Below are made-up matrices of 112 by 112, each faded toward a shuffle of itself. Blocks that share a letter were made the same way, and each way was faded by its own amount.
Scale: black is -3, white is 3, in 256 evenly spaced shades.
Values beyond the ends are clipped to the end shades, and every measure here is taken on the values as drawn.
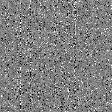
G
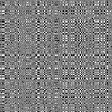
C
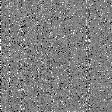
G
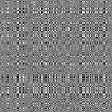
C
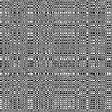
C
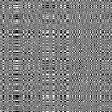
C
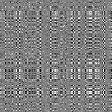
C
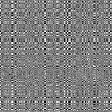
C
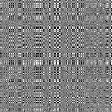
C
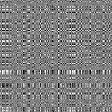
C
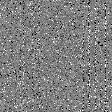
G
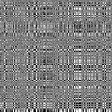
C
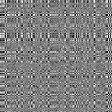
C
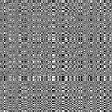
C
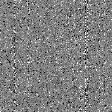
G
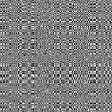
C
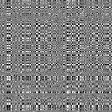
C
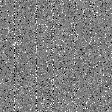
G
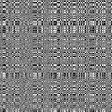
C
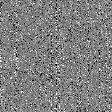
G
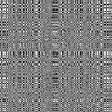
C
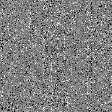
G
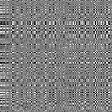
C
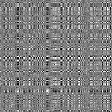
C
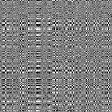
C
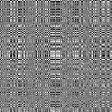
C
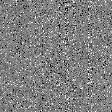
G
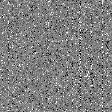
G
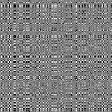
C
